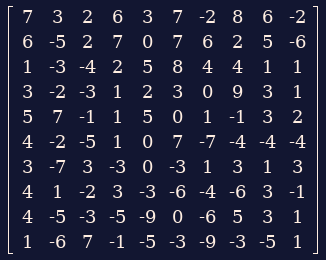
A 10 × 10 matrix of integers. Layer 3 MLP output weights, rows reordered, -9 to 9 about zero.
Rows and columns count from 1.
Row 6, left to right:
4 -2 -5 1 0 7 -7 -4 -4 -4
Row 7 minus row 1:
-4 -10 1 -9 -3 -10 3 -5 -5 5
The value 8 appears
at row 1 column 8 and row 3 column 6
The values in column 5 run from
-9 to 5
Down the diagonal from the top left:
7 -5 -4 1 5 7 1 -6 3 1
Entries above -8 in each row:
10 10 10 10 10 10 10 10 9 9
